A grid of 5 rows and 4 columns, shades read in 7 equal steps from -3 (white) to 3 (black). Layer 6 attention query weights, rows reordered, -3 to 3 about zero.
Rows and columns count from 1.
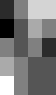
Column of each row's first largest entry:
1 1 4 3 3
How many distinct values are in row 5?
3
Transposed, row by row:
2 3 0 -1 -3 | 0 1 1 0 0 | -2 -1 0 1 1 | -2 0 2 1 1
